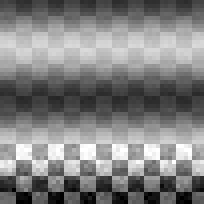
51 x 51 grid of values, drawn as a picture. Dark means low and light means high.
Seam: horizontal, 70% of the way down, the top part calmer. Stripes: horizontal, repeating 2 times. Average level on the scale: 50%.
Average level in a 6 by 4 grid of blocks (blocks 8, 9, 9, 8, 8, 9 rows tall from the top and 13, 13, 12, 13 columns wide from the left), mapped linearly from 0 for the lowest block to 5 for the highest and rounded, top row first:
1111 | 5555 | 0000 | 1111 | 5555 | 0000
